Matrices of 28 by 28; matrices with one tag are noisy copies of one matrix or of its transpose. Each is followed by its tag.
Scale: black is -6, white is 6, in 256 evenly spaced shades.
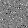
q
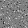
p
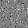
p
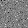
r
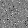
q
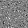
p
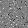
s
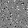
p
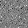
r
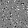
p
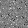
s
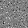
p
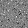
s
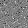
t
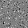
p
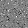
s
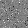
q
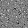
s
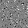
p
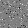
q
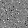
q
